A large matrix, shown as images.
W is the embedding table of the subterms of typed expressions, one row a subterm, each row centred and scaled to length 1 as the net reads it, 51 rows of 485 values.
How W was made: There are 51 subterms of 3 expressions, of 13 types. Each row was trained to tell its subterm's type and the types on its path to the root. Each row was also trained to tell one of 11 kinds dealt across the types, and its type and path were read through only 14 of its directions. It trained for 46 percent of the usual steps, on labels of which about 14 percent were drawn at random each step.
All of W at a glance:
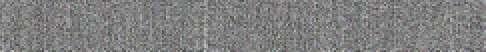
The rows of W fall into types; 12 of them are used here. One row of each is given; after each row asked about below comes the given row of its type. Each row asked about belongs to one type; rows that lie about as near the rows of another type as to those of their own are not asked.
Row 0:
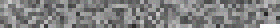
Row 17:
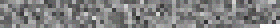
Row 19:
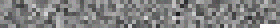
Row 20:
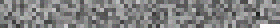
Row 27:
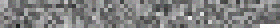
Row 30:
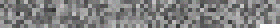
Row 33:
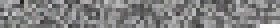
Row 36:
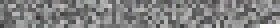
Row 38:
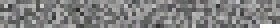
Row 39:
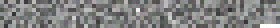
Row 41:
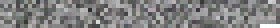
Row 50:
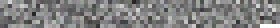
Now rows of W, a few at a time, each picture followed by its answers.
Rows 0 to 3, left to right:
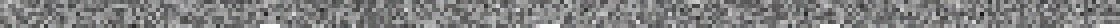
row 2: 20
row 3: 30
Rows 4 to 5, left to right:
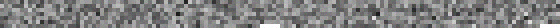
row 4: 33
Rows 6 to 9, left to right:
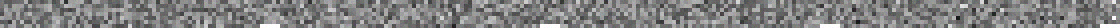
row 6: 39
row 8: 30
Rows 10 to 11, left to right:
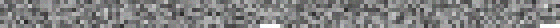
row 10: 39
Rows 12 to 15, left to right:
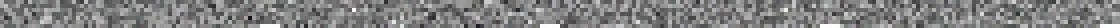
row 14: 20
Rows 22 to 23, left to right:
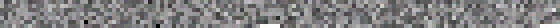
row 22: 33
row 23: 36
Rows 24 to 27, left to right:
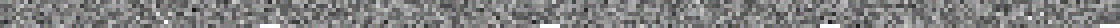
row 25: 17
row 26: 19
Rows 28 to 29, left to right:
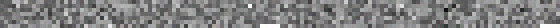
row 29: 27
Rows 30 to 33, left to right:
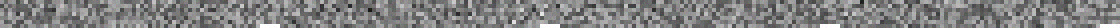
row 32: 19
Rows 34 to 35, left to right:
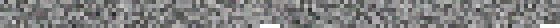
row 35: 27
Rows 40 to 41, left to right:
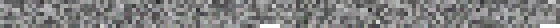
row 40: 33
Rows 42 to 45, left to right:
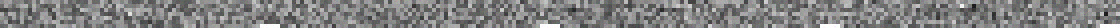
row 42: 27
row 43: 20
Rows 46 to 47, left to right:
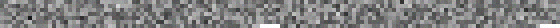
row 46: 30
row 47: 20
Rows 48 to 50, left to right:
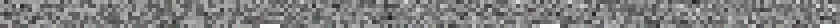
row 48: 19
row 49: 19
